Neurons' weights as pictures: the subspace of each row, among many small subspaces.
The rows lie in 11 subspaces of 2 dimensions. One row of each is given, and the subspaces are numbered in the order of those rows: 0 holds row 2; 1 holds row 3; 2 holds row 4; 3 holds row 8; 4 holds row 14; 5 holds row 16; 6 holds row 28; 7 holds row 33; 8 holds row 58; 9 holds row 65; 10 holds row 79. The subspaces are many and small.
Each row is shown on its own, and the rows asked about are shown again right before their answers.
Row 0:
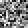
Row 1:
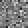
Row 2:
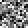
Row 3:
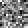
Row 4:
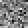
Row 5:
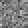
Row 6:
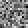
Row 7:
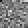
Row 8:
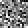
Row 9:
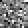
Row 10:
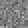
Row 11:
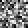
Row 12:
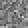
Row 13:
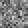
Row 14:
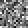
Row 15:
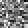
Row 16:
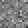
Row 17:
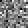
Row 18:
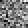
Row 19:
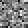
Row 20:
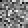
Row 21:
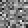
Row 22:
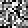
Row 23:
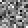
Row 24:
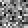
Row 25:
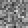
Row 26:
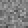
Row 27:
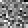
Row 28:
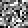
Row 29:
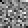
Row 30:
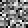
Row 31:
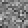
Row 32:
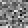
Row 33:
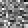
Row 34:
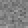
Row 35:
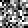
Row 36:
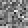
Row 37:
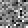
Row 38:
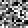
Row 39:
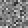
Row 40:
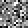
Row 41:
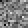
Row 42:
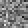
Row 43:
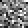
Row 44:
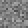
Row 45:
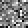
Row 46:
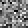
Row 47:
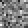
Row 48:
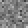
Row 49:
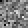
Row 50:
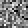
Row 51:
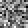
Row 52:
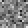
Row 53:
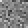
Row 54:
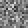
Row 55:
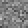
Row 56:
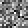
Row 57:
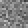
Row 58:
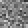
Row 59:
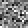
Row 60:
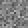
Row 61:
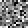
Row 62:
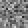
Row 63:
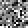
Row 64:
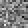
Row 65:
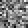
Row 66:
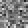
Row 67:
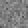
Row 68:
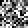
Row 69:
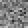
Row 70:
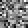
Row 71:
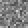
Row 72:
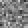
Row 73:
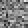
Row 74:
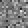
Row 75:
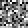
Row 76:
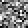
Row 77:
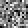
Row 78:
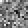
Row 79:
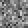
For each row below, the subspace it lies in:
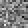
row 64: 7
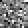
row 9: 2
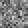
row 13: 10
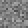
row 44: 5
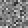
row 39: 4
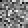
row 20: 3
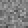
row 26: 2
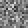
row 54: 0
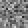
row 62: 5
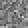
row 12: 8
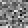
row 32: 8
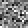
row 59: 0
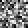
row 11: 5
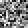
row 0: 1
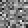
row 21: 6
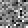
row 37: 9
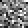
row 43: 2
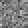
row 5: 1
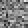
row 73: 7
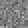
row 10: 9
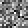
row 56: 1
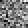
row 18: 8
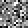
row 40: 4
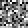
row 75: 3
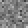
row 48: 5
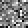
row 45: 9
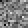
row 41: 10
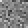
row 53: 3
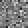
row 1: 4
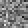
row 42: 7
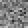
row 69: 2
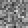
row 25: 2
